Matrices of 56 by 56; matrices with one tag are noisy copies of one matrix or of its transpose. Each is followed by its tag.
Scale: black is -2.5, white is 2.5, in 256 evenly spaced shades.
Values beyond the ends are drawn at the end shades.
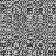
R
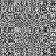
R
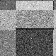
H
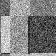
H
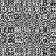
R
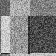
H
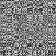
R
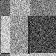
H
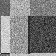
H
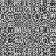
R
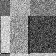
H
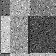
H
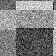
H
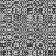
R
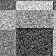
H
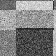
H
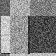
H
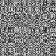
R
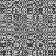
R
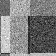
H
